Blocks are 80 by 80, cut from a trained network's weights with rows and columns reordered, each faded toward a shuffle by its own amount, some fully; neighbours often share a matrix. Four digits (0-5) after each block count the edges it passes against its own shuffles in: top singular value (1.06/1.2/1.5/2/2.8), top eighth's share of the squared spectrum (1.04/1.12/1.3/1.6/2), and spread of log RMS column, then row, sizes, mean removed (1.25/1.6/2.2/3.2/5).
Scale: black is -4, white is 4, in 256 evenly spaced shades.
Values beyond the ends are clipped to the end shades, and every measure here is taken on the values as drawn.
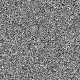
1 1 0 0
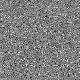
3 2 0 2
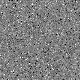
0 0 0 0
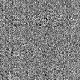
3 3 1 2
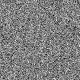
0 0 0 0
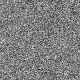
0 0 0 0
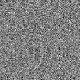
3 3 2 1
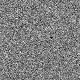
0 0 0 0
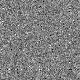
2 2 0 1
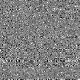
4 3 1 3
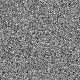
0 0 0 0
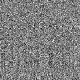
3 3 0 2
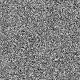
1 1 0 0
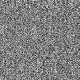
3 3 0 1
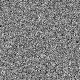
1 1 0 0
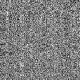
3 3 0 2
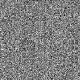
3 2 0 1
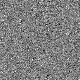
1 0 0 0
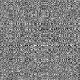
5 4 2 3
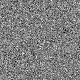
1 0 0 0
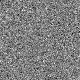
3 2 0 0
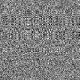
4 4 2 3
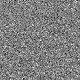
2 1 0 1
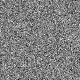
2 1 0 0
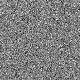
2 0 0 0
